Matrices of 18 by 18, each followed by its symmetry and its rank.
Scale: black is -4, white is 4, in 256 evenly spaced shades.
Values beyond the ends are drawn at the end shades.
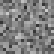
neither, full rank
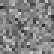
neither, full rank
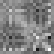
symmetric, rank three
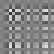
symmetric, rank one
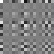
symmetric, rank one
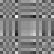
symmetric, rank one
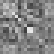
symmetric, rank three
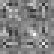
symmetric, rank three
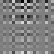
neither, rank one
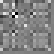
symmetric, rank three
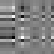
neither, rank one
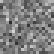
neither, full rank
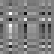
neither, rank one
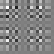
symmetric, rank one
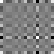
symmetric, rank one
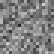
neither, full rank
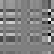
neither, rank one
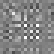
symmetric, rank three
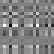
neither, rank one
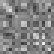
symmetric, rank three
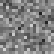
neither, full rank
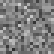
neither, full rank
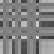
symmetric, rank one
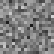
neither, full rank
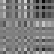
neither, rank one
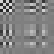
symmetric, rank one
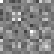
symmetric, rank three
